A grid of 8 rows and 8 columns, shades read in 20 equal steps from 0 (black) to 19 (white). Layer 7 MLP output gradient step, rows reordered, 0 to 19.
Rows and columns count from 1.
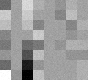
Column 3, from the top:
16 15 14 12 8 6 2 0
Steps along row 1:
up up down down down up down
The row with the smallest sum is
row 7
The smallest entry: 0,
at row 8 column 3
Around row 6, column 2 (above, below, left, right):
12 12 11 6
